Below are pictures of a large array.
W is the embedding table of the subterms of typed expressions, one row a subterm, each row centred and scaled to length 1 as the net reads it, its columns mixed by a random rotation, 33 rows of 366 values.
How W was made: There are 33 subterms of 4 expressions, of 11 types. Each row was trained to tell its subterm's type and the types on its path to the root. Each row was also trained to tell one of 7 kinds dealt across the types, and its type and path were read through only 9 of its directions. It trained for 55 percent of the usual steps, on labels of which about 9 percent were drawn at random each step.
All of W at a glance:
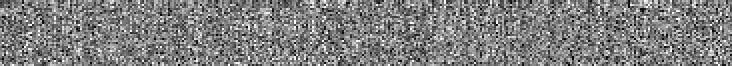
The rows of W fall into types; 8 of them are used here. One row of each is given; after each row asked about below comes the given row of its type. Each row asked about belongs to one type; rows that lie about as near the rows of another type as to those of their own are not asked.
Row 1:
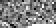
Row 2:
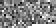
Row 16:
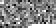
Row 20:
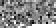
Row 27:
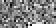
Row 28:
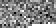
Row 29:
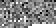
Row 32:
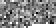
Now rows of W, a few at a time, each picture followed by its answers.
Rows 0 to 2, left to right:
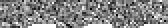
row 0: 1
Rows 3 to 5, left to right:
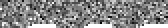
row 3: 1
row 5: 27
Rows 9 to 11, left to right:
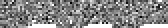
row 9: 27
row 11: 2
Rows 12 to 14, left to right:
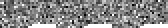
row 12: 16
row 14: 28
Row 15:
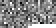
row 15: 2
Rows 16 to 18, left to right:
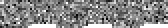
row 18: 16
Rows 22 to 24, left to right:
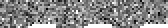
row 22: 20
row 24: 16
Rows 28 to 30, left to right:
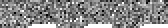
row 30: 2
